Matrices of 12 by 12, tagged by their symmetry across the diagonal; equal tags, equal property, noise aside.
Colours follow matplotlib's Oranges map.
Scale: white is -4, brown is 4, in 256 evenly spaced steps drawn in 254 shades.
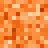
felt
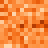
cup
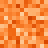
felt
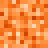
felt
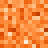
cup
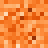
cup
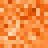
felt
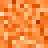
felt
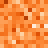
cup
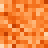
cup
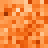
cup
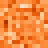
felt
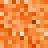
felt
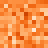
cup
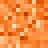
felt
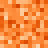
felt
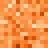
cup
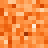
felt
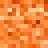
cup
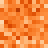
cup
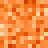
felt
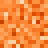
cup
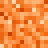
felt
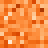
felt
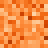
cup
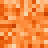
felt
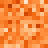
cup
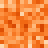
cup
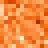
felt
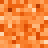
cup
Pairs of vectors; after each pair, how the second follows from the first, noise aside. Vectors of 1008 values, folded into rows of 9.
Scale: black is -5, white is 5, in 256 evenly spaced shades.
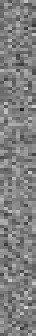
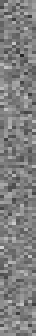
shuffled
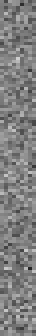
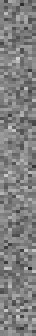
copied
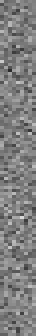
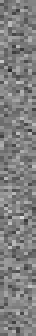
copied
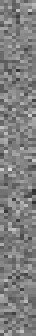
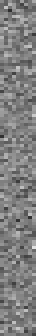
shuffled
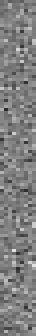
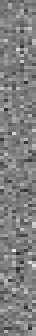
copied
